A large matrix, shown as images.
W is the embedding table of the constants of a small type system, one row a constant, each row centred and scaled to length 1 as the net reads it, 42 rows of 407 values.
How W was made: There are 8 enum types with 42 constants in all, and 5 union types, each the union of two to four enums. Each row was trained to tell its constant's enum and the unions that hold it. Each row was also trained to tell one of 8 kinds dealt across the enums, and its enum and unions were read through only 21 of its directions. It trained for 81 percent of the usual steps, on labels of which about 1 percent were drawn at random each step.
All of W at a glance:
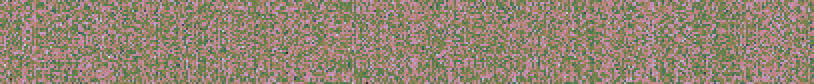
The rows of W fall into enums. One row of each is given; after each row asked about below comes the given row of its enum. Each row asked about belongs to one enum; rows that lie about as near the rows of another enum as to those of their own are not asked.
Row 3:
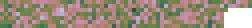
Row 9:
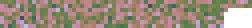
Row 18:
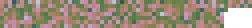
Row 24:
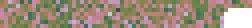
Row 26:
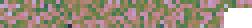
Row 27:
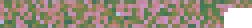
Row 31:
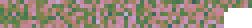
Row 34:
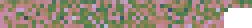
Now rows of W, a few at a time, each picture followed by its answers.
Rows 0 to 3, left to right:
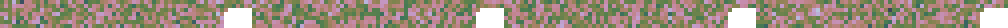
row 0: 31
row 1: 9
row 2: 26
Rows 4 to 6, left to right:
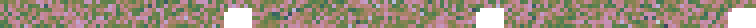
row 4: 3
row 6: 3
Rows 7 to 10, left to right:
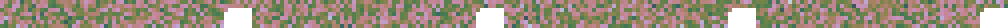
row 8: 26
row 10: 31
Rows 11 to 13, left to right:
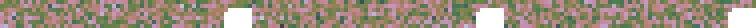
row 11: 34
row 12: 27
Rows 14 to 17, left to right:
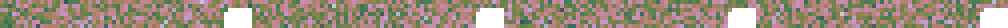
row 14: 18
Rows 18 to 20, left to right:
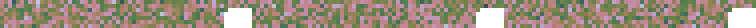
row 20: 18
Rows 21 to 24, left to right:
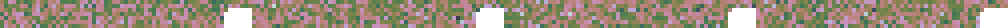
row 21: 3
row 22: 34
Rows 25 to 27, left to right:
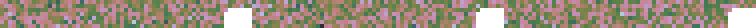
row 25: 26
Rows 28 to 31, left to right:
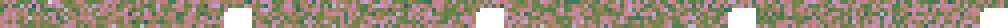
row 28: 34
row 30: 3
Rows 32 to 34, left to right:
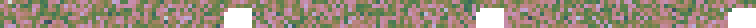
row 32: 9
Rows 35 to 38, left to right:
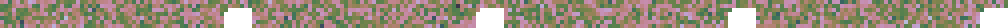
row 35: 31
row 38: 31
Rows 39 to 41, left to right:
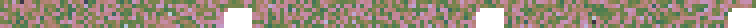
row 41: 26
